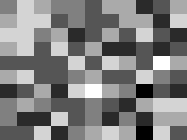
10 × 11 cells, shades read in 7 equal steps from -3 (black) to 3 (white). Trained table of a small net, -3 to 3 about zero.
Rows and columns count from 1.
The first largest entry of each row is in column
2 2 1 2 10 2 6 10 4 3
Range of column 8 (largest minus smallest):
3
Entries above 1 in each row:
1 3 3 2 3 2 2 2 1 3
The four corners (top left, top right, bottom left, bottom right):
0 1 -1 -1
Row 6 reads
1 2 -1 -1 0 1 -1 -1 2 0 -1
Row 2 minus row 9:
1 4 4 -3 1 -1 1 1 3 -3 1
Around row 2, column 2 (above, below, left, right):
2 2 1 2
